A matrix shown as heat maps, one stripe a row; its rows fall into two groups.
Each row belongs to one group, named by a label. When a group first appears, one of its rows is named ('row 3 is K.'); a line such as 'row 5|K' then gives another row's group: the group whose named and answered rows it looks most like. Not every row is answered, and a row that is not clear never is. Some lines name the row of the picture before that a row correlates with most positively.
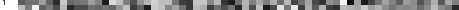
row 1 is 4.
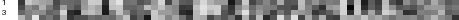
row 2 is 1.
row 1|1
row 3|1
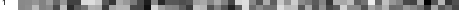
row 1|1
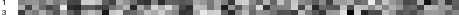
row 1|1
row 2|4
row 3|1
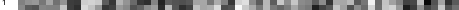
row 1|1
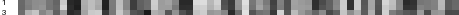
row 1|1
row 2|1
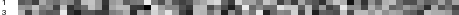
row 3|4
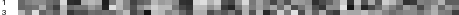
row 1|1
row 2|4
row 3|4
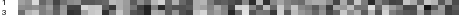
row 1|4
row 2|1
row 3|1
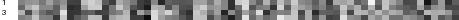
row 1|1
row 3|4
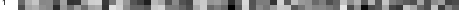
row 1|1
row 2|4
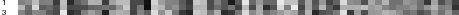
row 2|4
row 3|4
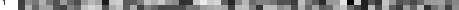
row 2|1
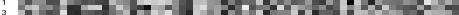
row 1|4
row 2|1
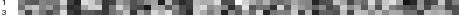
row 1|1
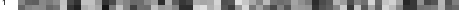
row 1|1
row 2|1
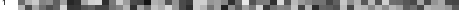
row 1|1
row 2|4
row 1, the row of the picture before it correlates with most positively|2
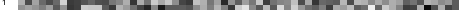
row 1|4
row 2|1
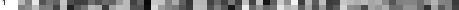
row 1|4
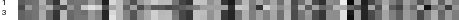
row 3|4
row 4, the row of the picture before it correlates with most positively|2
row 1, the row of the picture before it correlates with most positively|2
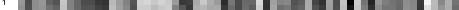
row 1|4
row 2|4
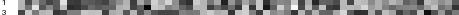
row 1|4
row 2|4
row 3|1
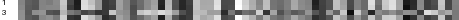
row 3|4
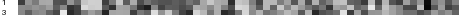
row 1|1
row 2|1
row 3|4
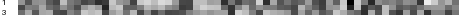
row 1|4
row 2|1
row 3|1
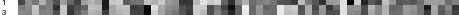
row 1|1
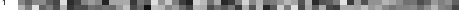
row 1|4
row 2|4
